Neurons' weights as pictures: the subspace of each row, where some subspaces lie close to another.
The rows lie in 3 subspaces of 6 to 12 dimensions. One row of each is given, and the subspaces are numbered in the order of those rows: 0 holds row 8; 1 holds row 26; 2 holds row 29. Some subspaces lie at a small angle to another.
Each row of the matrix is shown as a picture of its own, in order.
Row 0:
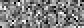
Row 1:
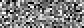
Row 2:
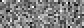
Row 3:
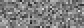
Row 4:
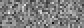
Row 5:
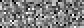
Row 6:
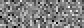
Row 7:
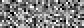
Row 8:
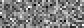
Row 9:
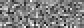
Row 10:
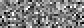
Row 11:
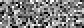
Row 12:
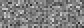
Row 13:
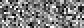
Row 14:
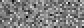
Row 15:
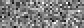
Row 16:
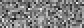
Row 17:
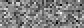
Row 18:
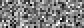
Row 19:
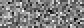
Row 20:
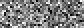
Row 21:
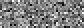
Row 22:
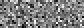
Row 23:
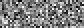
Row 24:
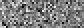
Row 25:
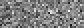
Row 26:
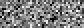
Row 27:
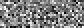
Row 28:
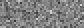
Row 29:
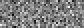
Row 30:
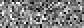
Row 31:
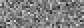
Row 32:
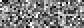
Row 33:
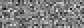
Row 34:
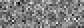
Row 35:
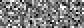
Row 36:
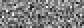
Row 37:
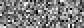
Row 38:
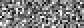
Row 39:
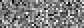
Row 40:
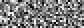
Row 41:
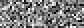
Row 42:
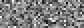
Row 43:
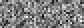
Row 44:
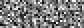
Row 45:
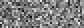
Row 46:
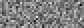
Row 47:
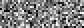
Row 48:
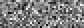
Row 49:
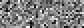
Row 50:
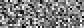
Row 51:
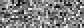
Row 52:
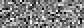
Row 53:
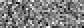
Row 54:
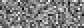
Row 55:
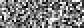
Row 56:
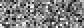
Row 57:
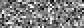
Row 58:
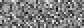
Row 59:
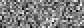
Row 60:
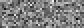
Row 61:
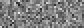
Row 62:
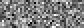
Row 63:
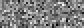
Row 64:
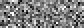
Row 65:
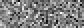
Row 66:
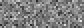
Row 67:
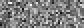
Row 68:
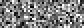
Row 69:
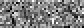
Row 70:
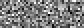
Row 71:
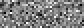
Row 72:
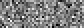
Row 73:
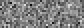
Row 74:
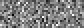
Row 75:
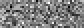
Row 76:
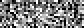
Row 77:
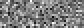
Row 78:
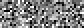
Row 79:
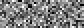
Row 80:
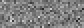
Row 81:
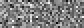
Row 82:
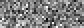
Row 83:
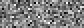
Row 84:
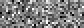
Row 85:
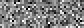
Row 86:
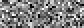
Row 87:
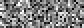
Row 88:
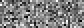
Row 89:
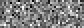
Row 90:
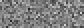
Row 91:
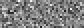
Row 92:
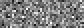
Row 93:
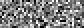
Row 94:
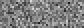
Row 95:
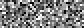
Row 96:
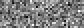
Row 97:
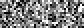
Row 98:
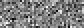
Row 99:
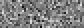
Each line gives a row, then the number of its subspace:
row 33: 2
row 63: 2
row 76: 0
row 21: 2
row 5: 0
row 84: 0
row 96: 2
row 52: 1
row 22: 1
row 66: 1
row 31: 1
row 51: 0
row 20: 1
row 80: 0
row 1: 2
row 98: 2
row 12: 1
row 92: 0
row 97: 0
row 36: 0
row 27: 0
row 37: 1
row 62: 0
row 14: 2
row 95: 1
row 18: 1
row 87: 0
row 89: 1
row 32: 0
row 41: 0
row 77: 2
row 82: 1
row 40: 2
